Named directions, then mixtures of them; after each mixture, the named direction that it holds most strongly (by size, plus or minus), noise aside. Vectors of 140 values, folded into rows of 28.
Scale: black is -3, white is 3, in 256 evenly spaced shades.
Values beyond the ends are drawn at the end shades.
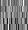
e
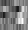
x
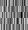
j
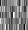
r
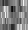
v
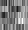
x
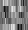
v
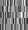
j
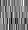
e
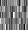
r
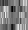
v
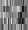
x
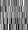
e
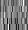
e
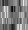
v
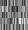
j
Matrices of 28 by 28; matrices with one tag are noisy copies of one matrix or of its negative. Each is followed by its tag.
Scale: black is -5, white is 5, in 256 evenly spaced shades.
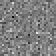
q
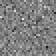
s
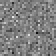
q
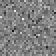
s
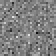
q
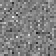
q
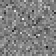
s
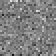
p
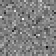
s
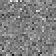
p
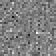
q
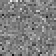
p
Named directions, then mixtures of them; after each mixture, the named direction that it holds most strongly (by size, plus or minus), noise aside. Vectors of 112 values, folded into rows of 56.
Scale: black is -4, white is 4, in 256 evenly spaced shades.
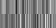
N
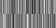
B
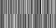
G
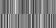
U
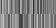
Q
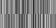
Q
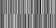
G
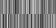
U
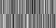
B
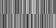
B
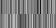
G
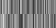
Q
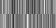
B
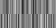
U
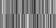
N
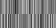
U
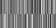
G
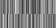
U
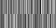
G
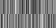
U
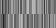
B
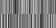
U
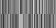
Q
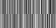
G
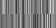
N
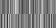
U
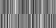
U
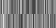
B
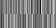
G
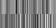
N
